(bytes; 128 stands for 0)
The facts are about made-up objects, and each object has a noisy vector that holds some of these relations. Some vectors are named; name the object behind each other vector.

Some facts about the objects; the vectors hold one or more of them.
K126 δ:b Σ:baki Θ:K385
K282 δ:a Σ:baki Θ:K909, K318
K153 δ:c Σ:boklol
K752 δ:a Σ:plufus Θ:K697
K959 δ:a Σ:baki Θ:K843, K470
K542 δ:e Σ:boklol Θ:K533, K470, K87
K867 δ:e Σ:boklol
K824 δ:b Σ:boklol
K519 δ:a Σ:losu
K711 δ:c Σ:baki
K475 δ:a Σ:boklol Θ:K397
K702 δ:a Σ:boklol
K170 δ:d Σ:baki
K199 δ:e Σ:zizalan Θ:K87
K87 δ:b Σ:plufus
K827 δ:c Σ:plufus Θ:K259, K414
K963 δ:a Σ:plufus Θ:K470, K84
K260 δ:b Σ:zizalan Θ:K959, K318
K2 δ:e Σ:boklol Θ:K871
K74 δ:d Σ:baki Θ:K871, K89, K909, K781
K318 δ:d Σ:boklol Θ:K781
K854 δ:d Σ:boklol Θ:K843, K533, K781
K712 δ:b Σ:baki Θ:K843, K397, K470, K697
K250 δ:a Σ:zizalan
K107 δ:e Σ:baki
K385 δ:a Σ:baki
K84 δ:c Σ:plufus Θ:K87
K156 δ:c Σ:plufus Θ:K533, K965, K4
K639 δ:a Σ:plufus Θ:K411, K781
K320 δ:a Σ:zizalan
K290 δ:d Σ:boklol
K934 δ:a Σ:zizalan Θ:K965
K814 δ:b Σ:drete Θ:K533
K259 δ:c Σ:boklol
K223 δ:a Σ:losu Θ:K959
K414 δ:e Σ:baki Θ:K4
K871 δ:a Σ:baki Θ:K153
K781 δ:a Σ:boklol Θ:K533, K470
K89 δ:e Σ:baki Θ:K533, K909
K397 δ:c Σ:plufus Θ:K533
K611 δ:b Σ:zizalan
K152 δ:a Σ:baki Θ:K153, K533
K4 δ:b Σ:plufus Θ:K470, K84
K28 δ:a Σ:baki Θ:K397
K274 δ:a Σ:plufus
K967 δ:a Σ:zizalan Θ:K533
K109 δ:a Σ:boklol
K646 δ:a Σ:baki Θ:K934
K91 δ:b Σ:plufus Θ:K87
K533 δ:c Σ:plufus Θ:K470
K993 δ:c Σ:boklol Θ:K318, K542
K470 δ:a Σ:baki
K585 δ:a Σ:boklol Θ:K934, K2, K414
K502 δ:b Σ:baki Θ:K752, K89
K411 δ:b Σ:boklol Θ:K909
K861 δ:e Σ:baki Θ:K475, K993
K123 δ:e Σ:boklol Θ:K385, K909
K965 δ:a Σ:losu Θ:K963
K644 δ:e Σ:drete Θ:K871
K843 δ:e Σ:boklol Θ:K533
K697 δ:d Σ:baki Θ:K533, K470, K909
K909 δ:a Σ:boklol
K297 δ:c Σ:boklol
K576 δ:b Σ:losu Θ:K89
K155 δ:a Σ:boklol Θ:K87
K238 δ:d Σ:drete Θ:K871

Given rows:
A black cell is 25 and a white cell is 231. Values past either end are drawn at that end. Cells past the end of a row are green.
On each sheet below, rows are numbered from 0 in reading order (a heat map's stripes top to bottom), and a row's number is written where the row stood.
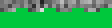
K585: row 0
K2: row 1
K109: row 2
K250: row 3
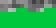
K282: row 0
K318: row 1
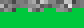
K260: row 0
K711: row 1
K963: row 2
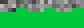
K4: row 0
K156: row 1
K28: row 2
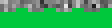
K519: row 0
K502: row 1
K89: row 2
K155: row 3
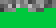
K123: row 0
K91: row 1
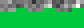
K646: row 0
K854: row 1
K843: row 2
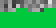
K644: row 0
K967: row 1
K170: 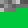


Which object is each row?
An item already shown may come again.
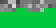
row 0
K963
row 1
K827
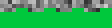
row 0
K711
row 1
K909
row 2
K411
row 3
K542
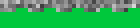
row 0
K385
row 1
K107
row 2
K712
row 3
K993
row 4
K814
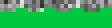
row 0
K397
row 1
K74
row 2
K781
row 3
K867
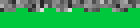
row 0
K411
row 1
K2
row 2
K74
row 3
K824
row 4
K199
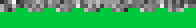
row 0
K84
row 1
K959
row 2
K697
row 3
K470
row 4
K611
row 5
K697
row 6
K238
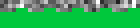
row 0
K843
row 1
K170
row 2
K107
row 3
K84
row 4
K533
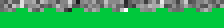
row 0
K781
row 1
K711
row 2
K87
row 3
K152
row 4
K871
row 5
K397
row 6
K290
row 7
K934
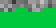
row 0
K576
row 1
K274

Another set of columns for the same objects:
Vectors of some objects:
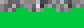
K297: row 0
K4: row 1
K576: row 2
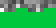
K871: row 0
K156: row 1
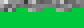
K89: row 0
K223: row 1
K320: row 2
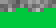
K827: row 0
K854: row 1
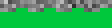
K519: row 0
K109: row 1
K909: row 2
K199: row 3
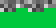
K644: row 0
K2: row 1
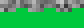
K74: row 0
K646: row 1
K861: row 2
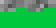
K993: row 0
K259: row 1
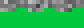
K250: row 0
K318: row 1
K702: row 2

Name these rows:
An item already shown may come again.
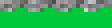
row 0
K854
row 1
K152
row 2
K854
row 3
K959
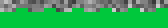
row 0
K470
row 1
K87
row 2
K84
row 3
K152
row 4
K238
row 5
K238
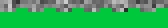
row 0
K963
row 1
K155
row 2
K542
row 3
K827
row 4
K843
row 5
K91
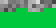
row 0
K123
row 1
K781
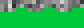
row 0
K4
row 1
K170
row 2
K967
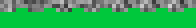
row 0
K814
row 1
K87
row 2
K107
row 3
K711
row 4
K411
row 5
K411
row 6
K411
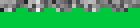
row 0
K397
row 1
K533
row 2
K238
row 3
K697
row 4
K867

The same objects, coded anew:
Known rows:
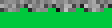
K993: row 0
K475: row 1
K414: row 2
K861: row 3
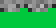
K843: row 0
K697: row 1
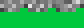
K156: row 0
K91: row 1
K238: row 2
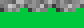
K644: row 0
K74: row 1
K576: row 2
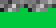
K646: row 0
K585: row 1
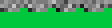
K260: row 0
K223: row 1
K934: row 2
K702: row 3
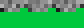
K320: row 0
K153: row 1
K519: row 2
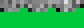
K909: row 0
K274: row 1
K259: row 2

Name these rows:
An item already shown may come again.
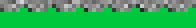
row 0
K238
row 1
K711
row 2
K644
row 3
K152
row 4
K854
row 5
K967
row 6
K814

